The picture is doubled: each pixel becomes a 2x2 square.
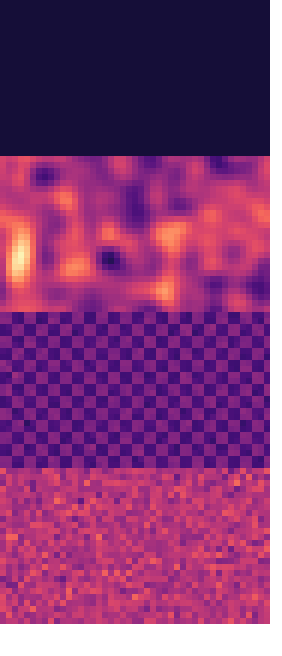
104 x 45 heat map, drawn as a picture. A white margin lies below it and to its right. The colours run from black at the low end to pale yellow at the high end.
The table splits into 4 rows of 1 panel. Panel 1,1: very low, flat. Panel 2,1: middling, blotchy, strong in contrast. Panel 3,1: low, checkered. Panel 4,1: middling, fine-grained.
